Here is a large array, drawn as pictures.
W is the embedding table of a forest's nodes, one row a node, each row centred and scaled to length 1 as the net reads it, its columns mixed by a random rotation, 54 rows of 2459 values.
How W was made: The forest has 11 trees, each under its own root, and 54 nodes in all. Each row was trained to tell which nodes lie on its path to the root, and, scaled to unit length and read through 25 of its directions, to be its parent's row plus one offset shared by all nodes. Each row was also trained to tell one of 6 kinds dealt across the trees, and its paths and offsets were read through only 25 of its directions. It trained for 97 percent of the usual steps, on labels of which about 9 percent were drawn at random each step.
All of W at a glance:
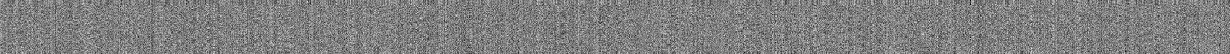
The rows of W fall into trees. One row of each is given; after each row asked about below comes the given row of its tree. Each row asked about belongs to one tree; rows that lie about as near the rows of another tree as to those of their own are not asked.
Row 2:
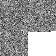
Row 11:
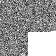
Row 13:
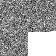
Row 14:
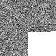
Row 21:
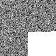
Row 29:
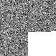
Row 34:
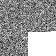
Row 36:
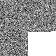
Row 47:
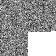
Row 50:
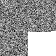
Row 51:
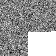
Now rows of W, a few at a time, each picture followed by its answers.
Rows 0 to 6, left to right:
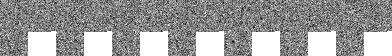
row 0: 51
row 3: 51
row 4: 13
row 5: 2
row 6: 50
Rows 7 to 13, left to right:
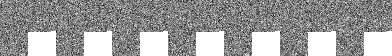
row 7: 11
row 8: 47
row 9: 50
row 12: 34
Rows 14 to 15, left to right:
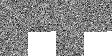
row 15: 34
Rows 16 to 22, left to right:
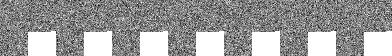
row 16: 34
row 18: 29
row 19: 51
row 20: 50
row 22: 11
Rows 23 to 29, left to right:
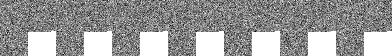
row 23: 14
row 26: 34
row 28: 13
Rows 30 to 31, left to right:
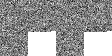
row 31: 14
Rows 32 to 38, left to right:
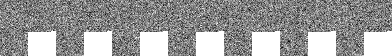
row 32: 14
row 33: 14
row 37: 13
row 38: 14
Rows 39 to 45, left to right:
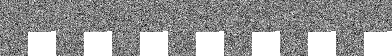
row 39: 51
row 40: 51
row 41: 2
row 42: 50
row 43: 13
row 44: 21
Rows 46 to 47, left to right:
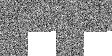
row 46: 36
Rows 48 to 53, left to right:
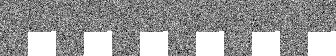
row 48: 50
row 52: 2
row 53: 47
